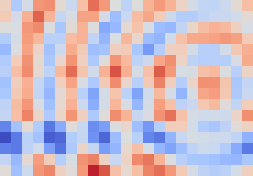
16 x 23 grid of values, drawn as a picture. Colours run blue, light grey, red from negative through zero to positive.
No row or column stands out. Overall the values sit about 50% of the way up the scale. Rings spread out from the middle right. The values follow a bell shape.
